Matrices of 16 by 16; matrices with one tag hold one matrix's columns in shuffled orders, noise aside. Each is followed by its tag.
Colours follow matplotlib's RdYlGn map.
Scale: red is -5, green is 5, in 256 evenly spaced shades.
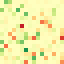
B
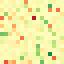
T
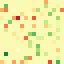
T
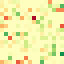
T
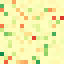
T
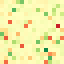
B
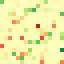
B
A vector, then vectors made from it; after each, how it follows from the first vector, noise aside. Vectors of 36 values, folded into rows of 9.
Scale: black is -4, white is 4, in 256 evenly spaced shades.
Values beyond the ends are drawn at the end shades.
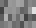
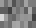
reversed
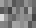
reversed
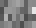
copied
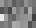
reversed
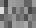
wrapped around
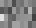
reversed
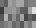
copied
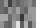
wrapped around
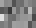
reversed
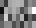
scaled up
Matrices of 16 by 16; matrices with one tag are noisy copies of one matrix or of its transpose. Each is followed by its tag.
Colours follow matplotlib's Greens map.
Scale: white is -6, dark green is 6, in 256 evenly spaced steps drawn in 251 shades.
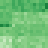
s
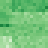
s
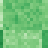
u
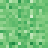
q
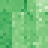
s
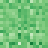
q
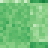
u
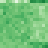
u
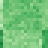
u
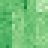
s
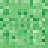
q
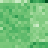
u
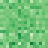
q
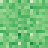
q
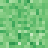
q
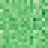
q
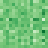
q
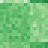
u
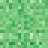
q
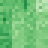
s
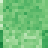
u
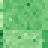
u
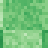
u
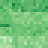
s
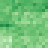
s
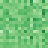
q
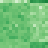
u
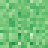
q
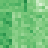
s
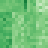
s
